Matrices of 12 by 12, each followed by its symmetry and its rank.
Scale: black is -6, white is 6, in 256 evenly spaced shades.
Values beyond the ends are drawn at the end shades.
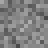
symmetric, full rank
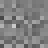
neither, rank two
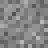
symmetric, full rank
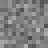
antisymmetric, full rank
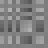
symmetric, rank one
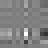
neither, rank one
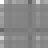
symmetric, rank one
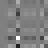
neither, rank one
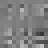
neither, rank two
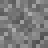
symmetric, full rank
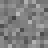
antisymmetric, full rank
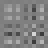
symmetric, rank one
